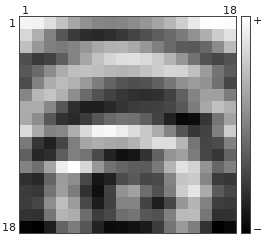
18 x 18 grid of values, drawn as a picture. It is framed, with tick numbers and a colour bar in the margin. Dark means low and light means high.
Ninth with the highest average: top right. Rings: centred on the bottom middle. Average level on the scale: 50%.
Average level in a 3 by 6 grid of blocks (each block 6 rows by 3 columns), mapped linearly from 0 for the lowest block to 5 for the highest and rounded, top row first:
444444
322223
040151
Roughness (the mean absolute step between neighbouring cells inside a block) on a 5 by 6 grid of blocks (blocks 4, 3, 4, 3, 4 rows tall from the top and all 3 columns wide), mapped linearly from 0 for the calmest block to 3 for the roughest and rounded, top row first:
111111 | 101110 | 122121 | 232011 | 011111
